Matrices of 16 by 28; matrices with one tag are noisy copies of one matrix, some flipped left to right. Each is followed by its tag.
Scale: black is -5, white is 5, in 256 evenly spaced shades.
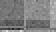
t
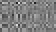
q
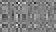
q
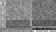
t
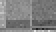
t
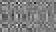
q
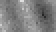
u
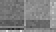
t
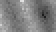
u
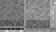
t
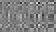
q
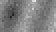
u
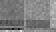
t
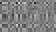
q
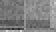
t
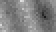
u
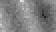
u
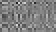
q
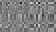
q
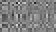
q
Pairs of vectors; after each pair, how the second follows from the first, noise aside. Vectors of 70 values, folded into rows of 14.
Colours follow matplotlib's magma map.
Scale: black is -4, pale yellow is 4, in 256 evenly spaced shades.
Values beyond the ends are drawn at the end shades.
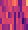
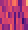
copied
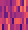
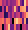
scaled up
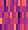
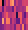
wrapped around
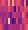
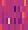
partly zeroed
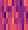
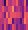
wrapped around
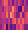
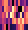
scaled up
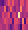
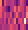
wrapped around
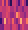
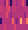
partly zeroed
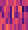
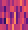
reversed
